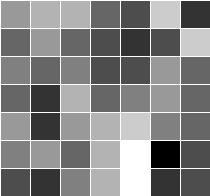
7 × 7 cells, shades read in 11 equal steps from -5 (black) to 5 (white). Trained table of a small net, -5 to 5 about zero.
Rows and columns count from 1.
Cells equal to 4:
0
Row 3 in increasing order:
-2 -2 -1 -1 0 0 1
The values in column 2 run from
-3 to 2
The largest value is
5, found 2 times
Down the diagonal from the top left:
1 1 0 -1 3 -5 -2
